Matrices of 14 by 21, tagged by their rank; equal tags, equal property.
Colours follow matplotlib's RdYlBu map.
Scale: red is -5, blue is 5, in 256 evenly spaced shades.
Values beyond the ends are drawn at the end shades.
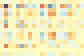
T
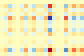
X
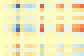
X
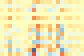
T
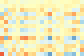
T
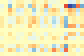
T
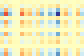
X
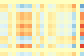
X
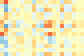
T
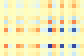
X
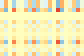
X
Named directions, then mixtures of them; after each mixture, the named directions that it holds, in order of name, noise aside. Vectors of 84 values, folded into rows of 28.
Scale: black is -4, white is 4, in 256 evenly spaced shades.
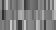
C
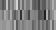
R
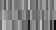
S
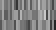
R, S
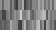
C, R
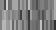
R, S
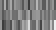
S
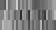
R, S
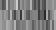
R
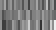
S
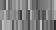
R, S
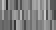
C, R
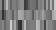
C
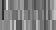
C, R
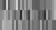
R, S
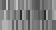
R, S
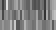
C, R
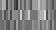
R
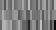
S
